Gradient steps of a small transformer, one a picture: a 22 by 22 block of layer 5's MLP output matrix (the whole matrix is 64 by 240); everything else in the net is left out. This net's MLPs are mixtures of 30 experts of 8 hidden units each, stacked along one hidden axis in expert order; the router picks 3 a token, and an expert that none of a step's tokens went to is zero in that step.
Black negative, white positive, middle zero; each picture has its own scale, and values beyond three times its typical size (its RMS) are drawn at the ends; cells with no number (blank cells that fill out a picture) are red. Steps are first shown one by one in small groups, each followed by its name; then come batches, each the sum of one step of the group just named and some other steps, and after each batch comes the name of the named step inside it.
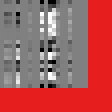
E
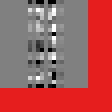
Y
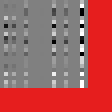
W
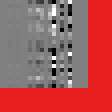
Y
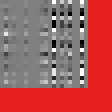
W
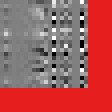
Y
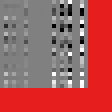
W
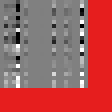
W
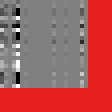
W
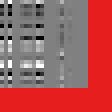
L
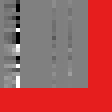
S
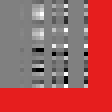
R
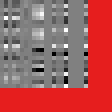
R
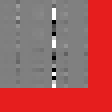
R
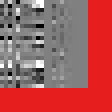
L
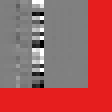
S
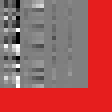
S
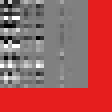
L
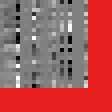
S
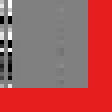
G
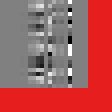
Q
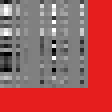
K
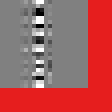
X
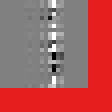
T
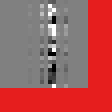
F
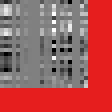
K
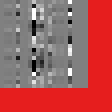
Q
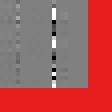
G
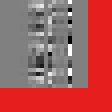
Q
